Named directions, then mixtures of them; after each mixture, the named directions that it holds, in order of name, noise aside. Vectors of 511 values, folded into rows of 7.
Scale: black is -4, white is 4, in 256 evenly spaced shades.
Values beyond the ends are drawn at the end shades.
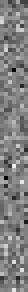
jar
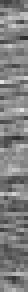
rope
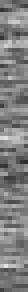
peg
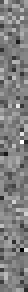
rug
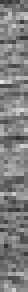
rope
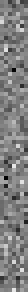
jar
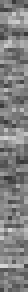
peg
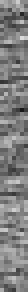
rope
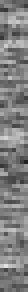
peg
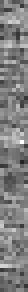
peg, rug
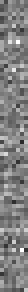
jar, peg, rug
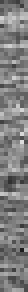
peg, rope, rug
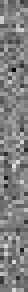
jar, rug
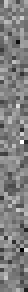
rug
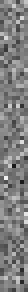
jar, rug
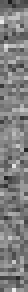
jar, peg, rope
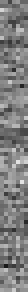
jar, peg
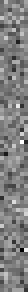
rug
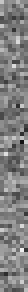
rope, rug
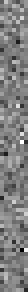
rug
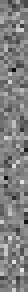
jar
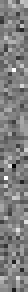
jar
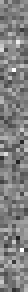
jar, peg, rug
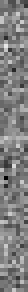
jar, peg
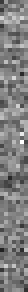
peg, rope, rug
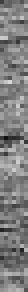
peg, rope, rug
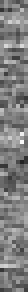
peg, rug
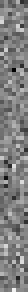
jar
